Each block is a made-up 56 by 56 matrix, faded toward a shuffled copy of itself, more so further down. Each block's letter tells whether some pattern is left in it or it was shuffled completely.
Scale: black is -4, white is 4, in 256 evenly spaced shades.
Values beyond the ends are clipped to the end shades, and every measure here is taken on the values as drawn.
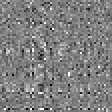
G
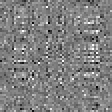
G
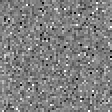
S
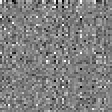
G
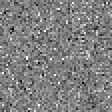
S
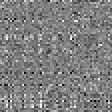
G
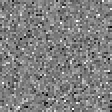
S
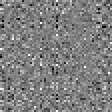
G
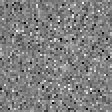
S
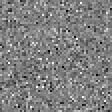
S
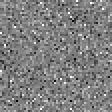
S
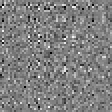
G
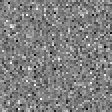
S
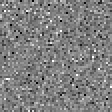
S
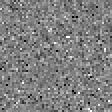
S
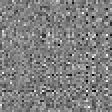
G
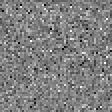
S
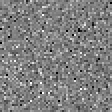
S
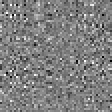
G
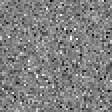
S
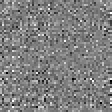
G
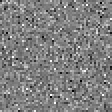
S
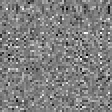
G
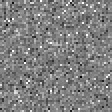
S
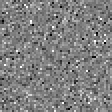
S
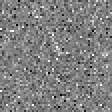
S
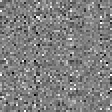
G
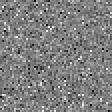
S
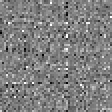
G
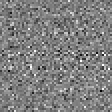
G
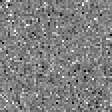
S
